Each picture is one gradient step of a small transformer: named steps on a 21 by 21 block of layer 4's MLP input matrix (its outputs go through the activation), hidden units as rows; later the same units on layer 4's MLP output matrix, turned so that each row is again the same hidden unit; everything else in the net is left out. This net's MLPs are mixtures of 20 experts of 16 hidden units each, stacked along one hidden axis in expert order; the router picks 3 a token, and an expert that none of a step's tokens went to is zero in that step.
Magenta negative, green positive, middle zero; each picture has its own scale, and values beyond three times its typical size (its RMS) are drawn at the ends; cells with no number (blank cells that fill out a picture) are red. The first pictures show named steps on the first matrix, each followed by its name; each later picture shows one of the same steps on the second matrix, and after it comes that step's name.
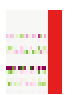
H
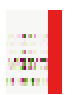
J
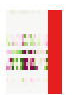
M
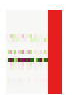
J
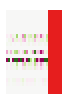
J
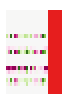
H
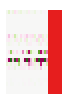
M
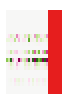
J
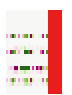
H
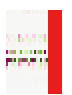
M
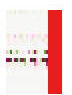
M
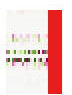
M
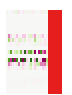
M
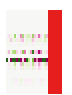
J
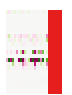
M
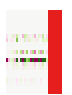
J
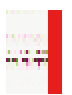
M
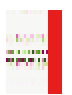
M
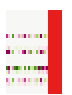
H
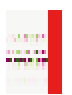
J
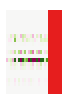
J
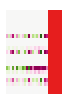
H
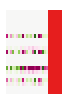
H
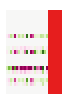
H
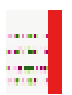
H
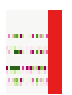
H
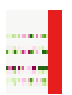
H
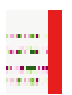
H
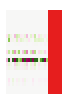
J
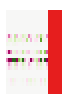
J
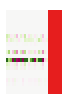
J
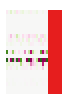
M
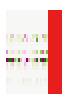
J
